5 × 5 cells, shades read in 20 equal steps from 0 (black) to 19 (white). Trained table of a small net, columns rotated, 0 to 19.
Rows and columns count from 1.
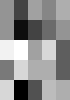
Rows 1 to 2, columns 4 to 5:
10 13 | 8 11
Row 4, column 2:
16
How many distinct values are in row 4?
4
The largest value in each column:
18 19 13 16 13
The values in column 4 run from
8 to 16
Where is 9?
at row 4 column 1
